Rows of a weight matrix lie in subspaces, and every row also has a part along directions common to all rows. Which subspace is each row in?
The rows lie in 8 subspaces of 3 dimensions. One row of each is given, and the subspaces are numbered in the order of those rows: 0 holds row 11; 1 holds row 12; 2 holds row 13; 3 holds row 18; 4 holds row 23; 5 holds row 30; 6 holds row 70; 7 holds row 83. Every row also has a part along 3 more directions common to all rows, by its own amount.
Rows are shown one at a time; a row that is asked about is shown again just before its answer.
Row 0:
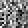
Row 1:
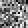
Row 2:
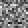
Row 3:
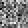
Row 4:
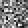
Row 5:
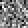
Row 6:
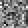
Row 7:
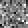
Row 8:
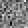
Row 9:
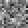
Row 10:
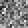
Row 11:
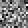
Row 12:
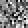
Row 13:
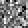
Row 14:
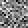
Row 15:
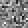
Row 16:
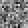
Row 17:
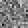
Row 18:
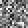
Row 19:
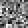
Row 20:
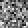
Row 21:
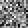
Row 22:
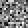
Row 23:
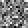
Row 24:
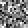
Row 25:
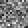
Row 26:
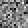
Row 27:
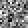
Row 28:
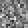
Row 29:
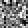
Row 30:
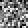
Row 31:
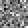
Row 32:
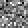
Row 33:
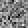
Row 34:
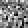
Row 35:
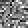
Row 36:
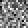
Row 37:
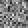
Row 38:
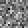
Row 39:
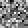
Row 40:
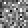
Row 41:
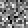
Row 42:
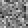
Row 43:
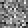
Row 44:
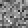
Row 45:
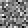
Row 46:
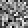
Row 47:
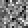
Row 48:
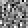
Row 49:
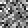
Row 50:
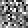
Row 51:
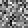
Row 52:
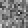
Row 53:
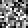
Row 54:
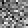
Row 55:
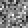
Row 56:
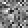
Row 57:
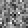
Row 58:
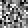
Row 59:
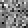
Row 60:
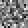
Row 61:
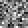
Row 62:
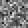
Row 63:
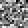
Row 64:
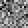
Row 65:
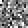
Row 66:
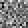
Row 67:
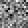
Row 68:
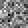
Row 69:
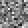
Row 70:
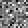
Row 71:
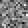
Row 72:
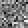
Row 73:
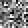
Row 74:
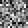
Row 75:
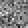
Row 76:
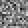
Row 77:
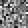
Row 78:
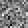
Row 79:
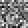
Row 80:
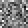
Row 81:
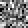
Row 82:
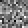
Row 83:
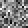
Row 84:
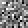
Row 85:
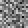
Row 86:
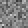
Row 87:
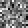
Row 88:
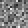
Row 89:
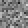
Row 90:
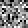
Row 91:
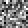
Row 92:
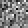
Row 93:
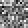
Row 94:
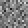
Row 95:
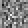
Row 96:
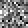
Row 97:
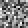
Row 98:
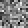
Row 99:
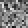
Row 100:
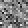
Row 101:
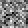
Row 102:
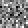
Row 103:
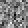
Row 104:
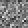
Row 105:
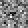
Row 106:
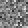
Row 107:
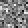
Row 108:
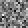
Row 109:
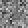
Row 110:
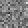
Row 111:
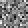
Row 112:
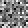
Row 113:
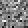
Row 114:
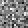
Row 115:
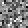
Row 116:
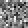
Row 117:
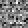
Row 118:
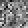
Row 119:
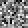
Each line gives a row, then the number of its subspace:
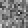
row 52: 1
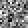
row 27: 2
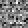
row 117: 4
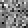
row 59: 5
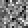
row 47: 2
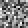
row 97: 1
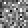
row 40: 6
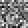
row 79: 4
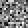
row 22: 1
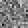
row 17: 3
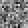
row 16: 4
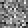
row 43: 5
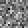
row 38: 6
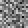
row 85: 4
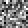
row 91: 2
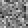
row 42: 2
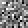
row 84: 7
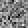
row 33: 1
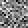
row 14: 7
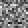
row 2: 0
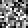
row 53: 5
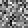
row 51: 3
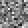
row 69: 4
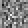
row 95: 1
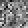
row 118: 6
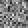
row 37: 3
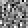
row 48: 0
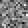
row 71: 3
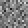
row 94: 5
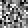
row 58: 0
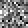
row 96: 2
